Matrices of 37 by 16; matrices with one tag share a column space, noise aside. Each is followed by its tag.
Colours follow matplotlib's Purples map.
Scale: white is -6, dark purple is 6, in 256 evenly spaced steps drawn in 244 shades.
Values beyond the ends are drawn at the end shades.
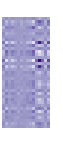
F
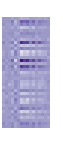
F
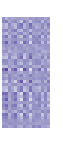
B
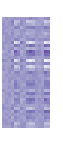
F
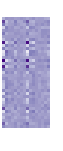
F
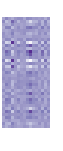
F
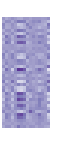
B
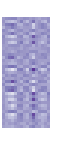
B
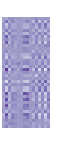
B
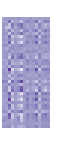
B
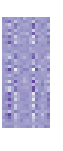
B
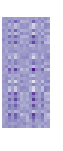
B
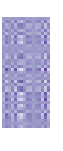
B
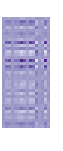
F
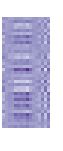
B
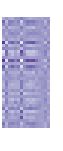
F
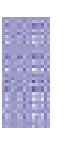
B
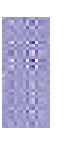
F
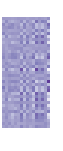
B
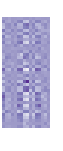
B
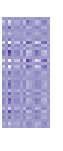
F
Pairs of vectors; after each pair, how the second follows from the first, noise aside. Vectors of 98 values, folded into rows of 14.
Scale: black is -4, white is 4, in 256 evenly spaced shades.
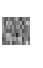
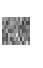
sign-scrambled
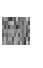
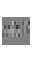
partly zeroed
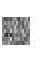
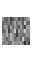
shuffled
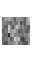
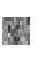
negated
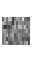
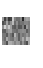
negated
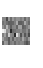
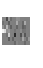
partly zeroed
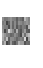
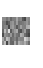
sign-scrambled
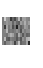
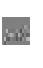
partly zeroed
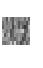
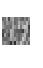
negated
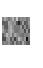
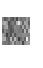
negated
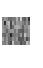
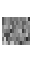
shuffled
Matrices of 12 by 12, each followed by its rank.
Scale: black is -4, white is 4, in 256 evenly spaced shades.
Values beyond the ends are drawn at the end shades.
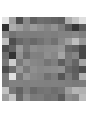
two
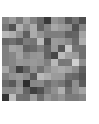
full rank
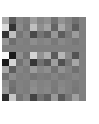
one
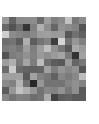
full rank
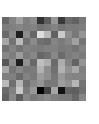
two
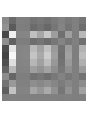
one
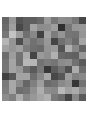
full rank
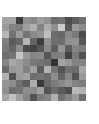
full rank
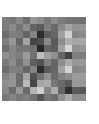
two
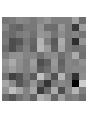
two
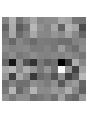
two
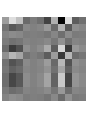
one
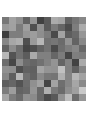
full rank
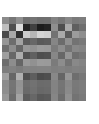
one
